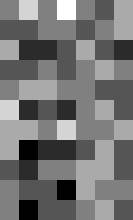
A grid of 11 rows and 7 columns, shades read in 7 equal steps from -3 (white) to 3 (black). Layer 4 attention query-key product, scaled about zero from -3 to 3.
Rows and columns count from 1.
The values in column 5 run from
-1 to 1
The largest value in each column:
1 3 2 3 1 1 2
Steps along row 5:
down same up same up same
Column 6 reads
1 0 1 -1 1 -1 0 -1 -1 0 -1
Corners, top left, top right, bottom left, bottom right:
0 -1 0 1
